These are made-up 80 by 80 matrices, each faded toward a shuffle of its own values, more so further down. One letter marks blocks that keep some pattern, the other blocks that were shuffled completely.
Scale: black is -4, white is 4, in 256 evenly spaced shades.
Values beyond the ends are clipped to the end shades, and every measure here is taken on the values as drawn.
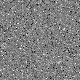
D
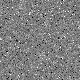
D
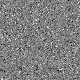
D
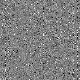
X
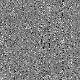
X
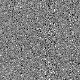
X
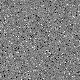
D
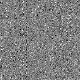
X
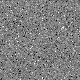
D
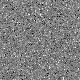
D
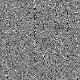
X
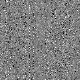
X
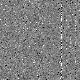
X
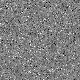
D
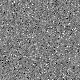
D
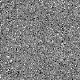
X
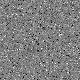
D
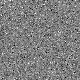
D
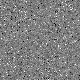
D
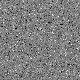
D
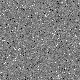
D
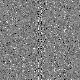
X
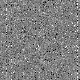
X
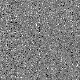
X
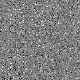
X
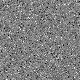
D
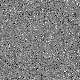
D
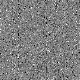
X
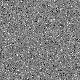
D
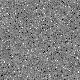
D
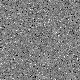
D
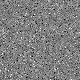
D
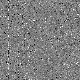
X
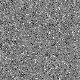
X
